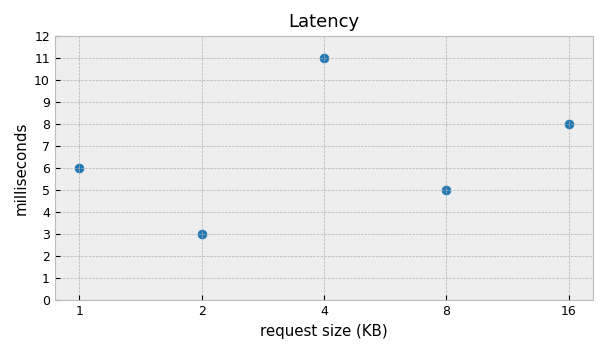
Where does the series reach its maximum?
4
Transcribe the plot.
Title: Latency
x-axis: request size (KB), ticks 1 2 4 8 16
y-axis: milliseconds, ticks 0 1 2 3 4 5 6 7 8 9 10 11 12
Values:
6 3 11 5 8
